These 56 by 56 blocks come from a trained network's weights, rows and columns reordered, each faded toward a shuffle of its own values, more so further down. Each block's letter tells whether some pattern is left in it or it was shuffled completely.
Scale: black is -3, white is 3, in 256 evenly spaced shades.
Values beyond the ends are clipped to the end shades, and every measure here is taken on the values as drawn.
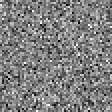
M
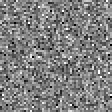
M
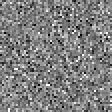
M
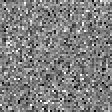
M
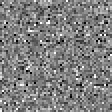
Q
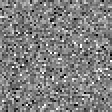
M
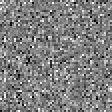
Q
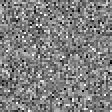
M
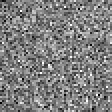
M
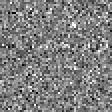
Q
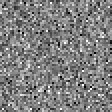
M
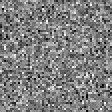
Q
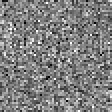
Q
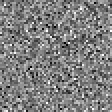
M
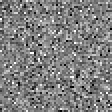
M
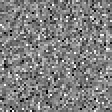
M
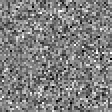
Q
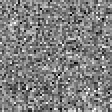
Q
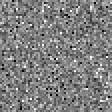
M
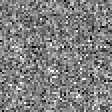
Q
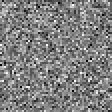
M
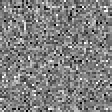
Q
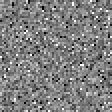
M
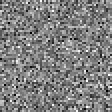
M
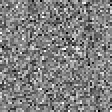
M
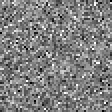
M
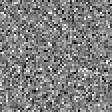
Q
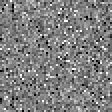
M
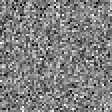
Q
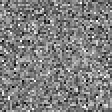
Q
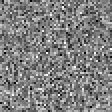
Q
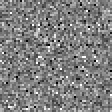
Q
